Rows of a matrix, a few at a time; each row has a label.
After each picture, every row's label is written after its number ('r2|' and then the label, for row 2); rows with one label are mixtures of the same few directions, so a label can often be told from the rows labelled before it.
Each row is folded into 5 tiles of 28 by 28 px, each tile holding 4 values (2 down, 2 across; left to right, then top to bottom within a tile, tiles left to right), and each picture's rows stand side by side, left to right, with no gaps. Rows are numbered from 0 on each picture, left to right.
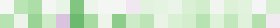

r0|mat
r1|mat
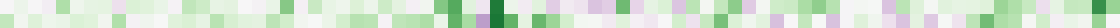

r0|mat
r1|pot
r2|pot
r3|mat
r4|mat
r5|pot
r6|mat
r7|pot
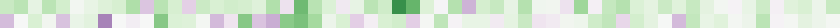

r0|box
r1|pot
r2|pot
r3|pot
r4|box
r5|mat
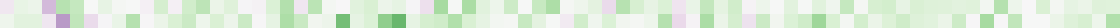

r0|mat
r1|pot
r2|box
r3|pot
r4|pot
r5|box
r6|box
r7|box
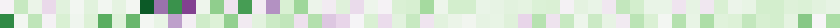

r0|box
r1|pot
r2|box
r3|box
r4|mat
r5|box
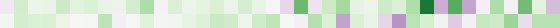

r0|pot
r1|pot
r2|box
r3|pot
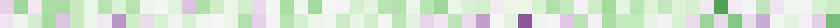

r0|box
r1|pot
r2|pot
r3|box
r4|box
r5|box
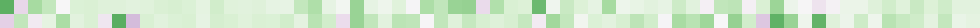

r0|box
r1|mat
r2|mat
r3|mat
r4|pot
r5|mat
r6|box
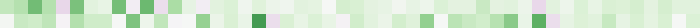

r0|mat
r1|box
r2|mat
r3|mat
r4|box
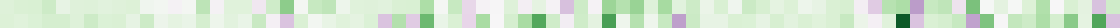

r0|mat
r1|mat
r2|box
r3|box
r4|box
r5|pot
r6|mat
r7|mat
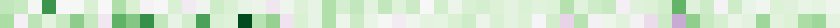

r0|pot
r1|box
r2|box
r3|box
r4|mat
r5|box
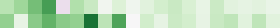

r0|mat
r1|mat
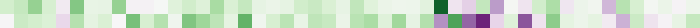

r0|mat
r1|box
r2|mat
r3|box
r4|mat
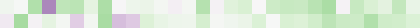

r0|pot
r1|mat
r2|mat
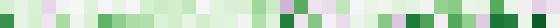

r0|box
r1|pot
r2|box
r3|mat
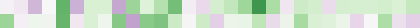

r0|mat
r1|pot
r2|pot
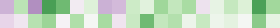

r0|pot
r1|pot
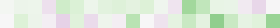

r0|mat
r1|pot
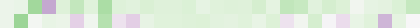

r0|pot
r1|mat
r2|box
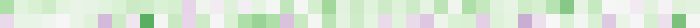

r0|box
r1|box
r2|box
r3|box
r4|box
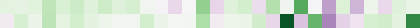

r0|box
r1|mat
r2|box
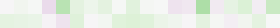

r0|mat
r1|mat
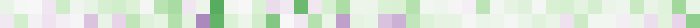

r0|mat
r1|mat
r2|box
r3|mat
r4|mat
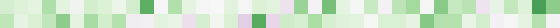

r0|mat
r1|box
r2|pot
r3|pot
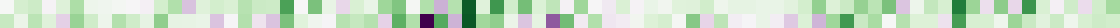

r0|mat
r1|pot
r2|pot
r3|box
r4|box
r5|mat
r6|pot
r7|pot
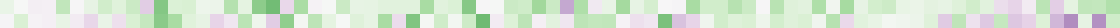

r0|mat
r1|pot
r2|box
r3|mat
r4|pot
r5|mat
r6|box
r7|mat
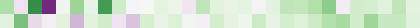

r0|pot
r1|mat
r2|mat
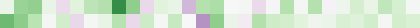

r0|pot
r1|mat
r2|pot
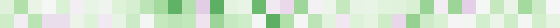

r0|box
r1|mat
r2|box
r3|pot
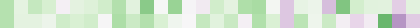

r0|pot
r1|pot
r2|pot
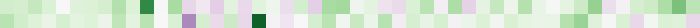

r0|pot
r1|box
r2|pot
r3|pot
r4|pot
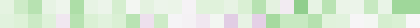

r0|mat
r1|mat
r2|pot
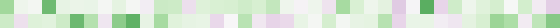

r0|pot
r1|pot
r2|pot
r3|pot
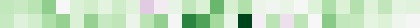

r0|mat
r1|box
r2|box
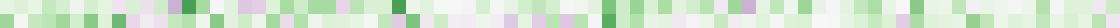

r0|mat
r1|pot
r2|mat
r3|mat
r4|box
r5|pot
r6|mat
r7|mat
